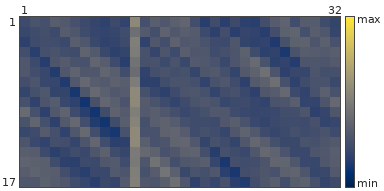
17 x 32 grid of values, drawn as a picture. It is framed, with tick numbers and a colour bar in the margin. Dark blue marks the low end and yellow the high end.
Streaks slant down to the right. There is no overall slope. On average the colour sits 30% of the way up the scale. Column 12 differs from the columns beside it.
